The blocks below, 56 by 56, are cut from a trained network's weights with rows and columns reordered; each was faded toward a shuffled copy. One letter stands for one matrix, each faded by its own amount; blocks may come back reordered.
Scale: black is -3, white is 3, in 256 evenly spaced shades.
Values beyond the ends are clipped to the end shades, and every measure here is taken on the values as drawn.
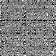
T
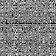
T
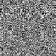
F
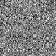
F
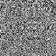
F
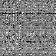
T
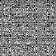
T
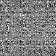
T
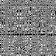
T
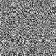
F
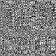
F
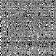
T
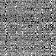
T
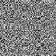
F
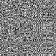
F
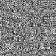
F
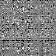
T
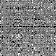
T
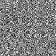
F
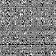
T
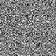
F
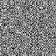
F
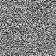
F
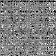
T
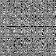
T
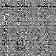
T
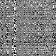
T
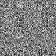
F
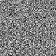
F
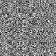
F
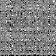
T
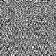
F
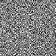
F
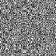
F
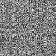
F
